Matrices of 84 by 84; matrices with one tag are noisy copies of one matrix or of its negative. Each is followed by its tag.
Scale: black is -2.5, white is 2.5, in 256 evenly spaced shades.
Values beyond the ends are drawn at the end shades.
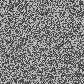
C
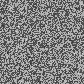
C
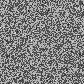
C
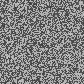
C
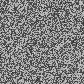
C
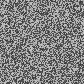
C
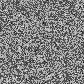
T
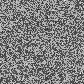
T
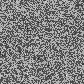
T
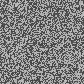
C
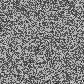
T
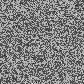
T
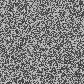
C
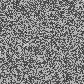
T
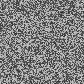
T
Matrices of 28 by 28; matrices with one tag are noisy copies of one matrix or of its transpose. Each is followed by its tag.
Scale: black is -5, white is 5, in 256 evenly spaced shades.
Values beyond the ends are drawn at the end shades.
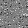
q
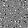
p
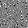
p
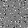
p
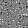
q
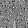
q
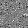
q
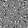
p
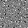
p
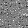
q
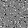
p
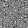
p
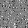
q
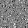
q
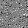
q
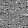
q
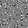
p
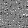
q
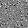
p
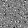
p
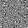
p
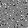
p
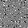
p
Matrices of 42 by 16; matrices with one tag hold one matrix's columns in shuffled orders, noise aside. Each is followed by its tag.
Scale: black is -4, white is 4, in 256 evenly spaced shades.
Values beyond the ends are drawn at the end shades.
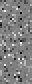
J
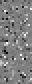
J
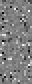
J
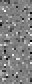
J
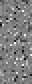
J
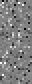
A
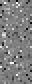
A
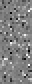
J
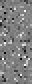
J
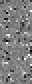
J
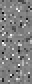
J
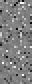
A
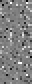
A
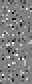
J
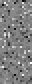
A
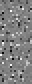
J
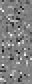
J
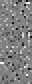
A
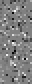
J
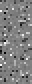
J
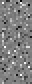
A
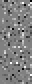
A
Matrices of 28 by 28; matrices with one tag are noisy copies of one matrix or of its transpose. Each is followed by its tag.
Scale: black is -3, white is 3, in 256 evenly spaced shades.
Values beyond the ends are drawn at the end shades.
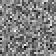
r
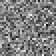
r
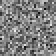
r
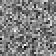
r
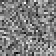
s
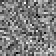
s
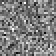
s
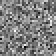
r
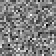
r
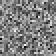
r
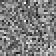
s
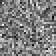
s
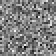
r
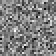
r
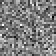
s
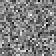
r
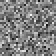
r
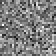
s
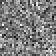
s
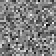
r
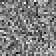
s
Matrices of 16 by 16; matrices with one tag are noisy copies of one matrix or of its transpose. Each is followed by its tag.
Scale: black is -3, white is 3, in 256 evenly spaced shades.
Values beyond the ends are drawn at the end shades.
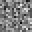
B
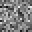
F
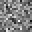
F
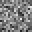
F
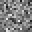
F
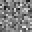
B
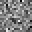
F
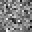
F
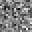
B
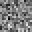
B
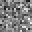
B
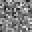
B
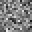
F
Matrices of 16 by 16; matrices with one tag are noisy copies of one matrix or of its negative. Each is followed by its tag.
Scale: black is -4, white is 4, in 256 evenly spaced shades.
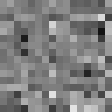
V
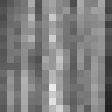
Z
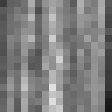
Z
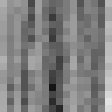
Z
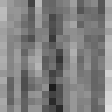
Z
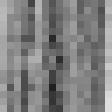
Z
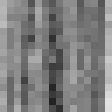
Z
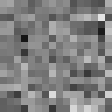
V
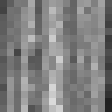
Z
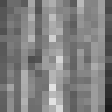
Z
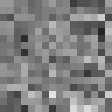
V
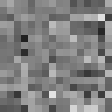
V
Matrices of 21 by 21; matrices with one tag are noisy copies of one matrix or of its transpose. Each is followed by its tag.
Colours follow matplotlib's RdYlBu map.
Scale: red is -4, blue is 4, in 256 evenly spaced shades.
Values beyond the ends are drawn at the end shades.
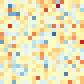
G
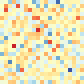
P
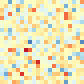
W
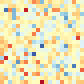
G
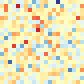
P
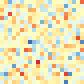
W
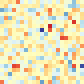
W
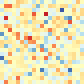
P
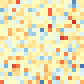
W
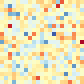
G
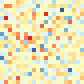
P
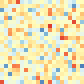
W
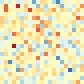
P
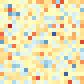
G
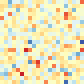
W
